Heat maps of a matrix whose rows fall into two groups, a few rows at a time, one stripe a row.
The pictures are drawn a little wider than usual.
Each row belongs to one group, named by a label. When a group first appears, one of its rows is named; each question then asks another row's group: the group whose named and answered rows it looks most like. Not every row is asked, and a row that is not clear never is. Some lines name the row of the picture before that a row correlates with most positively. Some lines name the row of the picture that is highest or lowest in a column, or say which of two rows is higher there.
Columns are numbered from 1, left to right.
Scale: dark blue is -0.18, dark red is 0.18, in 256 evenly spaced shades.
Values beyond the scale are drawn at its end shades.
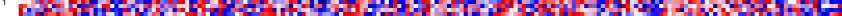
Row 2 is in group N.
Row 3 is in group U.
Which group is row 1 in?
U
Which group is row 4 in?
N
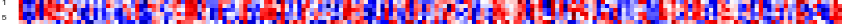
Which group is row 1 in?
N
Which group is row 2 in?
N
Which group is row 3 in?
N
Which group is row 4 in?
N
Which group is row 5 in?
N
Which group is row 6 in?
U
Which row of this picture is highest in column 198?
3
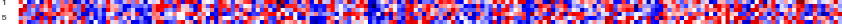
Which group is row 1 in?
N
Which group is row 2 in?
U
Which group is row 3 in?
U
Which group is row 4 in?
N
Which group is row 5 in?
U
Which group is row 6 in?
U
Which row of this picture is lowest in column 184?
4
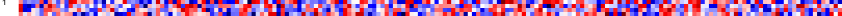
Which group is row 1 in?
U
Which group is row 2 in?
N
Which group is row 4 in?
N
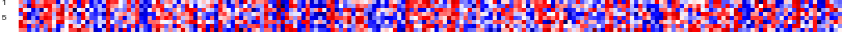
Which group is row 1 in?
U
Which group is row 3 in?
N
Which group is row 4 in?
U
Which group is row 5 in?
U
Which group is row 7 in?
U
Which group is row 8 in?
U
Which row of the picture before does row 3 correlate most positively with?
2
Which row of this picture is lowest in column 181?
3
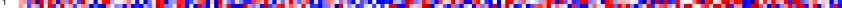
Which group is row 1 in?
U
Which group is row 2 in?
U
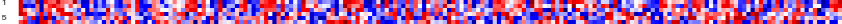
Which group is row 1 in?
N
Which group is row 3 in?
N
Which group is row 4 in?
U
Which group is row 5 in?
U
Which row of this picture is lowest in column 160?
5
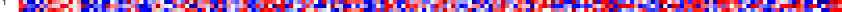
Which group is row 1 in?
N
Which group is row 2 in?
U
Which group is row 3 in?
N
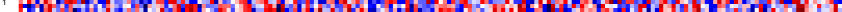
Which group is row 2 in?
N
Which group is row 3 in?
N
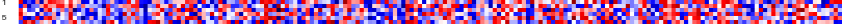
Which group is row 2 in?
U
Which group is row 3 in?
N
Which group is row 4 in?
U
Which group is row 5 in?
N
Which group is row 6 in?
U
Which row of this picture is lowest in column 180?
3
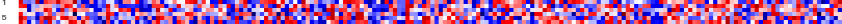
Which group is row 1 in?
N
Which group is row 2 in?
U
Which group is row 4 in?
N
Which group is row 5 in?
U
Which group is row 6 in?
U
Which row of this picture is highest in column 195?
3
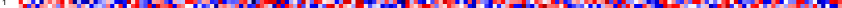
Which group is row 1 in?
N
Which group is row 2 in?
U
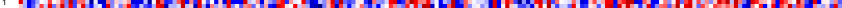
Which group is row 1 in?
U
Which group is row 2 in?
U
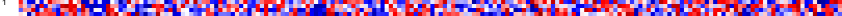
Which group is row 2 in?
U
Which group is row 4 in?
U
